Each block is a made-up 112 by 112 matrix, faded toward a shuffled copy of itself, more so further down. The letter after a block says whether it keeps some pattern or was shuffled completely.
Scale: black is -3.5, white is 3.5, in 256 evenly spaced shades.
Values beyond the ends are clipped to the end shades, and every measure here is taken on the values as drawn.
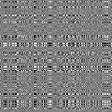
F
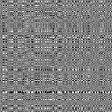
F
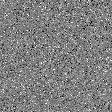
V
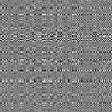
F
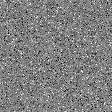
V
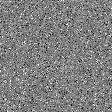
V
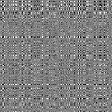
F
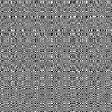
F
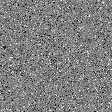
V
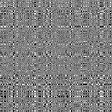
F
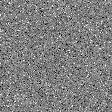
V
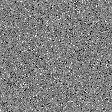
V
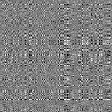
F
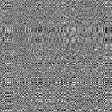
F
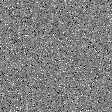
V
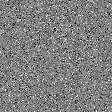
V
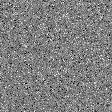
V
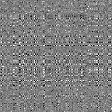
F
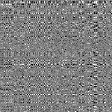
F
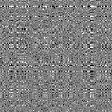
F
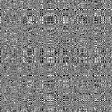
F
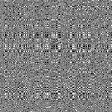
F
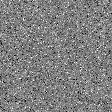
V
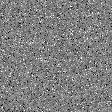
V
